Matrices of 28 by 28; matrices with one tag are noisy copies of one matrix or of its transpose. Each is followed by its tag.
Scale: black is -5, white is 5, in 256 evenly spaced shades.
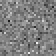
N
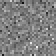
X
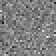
X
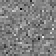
N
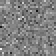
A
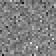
X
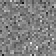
X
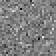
N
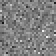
X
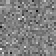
A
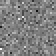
A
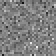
X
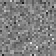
X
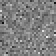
X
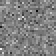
A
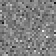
X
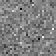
N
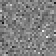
X
